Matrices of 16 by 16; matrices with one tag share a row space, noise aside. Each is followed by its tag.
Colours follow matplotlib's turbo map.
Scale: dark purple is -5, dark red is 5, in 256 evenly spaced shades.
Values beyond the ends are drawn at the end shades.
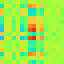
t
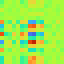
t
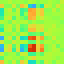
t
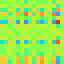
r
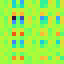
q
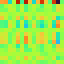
r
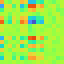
t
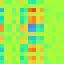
t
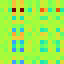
q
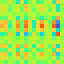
r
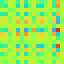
r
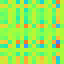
r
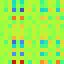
q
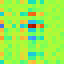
t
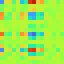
t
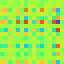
r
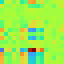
t
